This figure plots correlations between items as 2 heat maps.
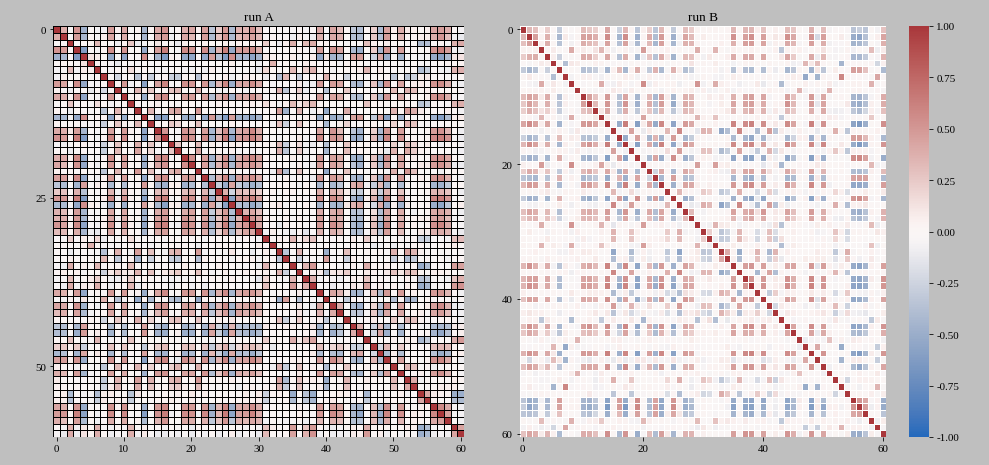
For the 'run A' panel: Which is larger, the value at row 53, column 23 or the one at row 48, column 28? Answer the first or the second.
the first
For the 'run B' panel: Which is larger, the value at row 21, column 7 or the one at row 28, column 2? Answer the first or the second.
the second
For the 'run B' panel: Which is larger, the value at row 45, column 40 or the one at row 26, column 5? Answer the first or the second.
the first
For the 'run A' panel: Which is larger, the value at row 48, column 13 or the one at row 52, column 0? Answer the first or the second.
the first
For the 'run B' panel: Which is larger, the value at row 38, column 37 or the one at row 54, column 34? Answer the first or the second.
the first
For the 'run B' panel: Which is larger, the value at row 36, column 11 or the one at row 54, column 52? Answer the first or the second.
the first
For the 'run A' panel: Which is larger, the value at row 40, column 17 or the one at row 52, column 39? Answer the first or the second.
the second
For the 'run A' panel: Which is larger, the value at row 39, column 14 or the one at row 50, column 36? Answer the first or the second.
the second
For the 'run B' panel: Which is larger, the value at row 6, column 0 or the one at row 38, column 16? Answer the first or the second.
the first
